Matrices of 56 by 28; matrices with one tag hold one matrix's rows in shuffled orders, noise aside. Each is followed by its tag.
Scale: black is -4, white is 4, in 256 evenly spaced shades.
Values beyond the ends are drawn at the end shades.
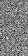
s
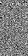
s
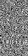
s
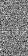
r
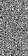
s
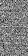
r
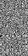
s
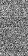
r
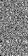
s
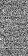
r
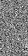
s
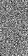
s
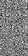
s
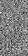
s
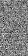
r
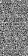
r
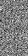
s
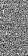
r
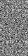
s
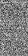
r
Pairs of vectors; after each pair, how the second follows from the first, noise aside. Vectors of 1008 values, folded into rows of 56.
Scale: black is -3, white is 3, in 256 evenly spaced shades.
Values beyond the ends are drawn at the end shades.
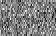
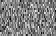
sign-scrambled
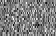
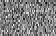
sign-scrambled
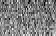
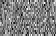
sign-scrambled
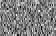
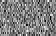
wrapped around
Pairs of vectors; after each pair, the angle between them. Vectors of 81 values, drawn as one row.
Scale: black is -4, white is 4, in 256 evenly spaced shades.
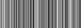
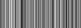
orthogonal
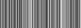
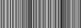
nearly opposite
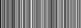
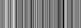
partly opposed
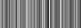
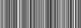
partly aligned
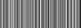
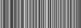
partly aligned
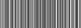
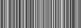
partly opposed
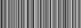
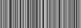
orthogonal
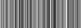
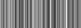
nearly parallel
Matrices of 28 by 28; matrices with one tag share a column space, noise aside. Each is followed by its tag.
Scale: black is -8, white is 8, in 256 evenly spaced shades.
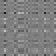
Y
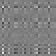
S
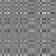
Y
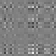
S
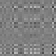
S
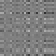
Y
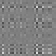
S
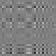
S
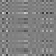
Y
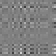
S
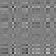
S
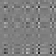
S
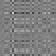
Y
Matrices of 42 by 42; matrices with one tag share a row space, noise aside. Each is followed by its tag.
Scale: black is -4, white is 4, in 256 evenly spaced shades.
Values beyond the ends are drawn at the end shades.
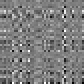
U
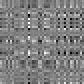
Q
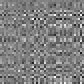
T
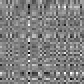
Q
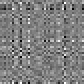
U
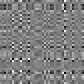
U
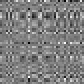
Q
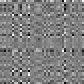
U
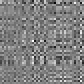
T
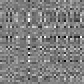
Q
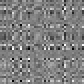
U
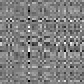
Q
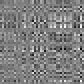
T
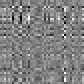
U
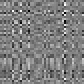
U
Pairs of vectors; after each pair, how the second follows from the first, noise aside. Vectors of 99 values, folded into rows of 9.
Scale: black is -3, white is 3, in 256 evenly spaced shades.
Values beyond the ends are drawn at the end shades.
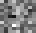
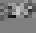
partly zeroed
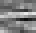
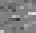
partly zeroed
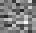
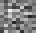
reversed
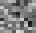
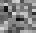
reversed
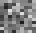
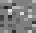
partly zeroed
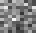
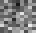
reversed
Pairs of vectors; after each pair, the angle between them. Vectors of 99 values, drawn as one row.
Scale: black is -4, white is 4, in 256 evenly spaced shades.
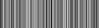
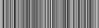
nearly opposite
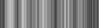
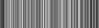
partly aligned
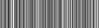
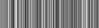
partly opposed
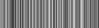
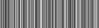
partly opposed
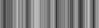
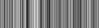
partly aligned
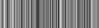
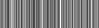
partly aligned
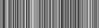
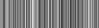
nearly parallel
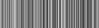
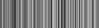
nearly opposite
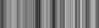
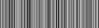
orthogonal
